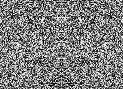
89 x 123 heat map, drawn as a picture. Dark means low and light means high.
The left and right halves mirror each other. On average the colour sits 50% of the way up the scale. There is no overall slope. No seam splits the table. The values spread evenly over their range. There are no regular stripes.
